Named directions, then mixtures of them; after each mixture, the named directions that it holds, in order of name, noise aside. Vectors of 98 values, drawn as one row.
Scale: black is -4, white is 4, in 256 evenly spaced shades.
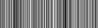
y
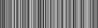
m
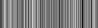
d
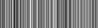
m, y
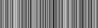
d, y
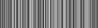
m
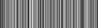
d, m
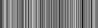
d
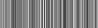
m, y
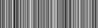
m, y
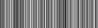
d, y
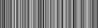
m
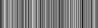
d
